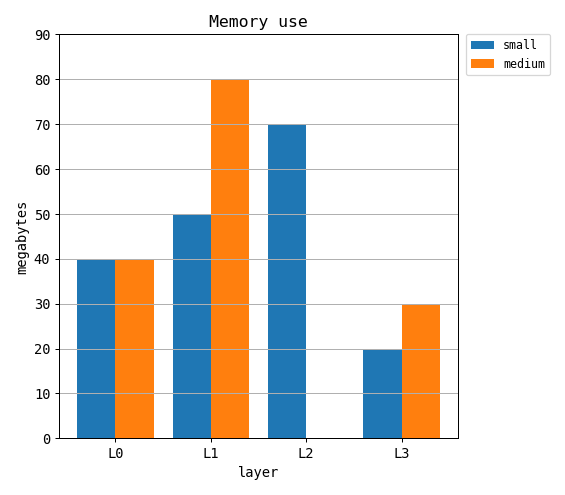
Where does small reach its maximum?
L2
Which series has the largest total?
small
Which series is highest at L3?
medium
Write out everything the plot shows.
Title: Memory use
x-axis: layer, ticks L0 L1 L2 L3
y-axis: megabytes, ticks 0 10 20 30 40 50 60 70 80 90
Legend: small, medium
Values:
small: 40 50 70 20
medium: 40 80 0 30
